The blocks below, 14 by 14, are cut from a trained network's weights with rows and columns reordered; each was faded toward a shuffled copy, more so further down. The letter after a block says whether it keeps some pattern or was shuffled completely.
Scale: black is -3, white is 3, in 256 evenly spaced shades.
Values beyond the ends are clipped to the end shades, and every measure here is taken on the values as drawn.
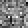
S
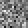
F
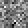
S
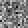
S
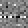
S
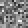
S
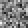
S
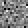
F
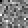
F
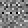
S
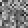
S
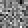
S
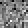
F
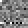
S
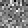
S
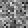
F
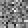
F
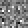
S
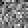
F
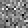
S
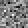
F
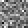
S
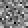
F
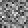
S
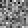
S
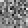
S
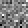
F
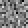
F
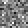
F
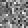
F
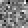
F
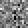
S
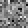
F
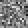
F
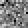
F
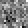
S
